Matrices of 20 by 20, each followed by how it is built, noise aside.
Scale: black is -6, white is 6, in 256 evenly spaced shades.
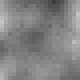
smooth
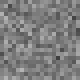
noise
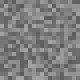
noise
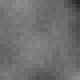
smooth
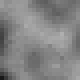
smooth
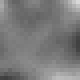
smooth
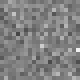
noise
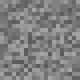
noise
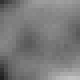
smooth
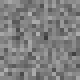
noise
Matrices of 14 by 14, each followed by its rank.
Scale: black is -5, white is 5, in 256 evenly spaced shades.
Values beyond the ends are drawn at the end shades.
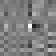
two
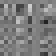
two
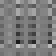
one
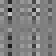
one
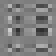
one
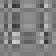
one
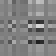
one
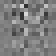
two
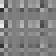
one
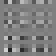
one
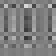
one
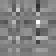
two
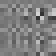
two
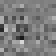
two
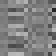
two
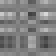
one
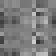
two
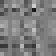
two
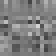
two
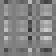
one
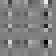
one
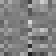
two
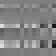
one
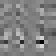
two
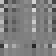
one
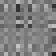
two
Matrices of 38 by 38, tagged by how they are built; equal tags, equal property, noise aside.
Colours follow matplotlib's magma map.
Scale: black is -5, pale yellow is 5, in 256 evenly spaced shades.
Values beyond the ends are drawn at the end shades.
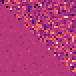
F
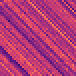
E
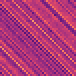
E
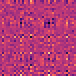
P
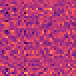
P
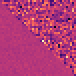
F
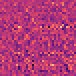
P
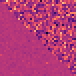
F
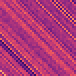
E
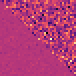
F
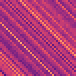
E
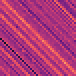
E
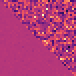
F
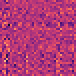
P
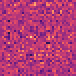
P
